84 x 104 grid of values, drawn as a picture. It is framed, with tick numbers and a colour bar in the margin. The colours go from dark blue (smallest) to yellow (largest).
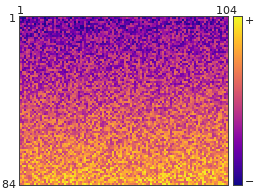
Slope: up to the bottom. Grain: fine. Average level on the scale: 50%. Stripes: none.
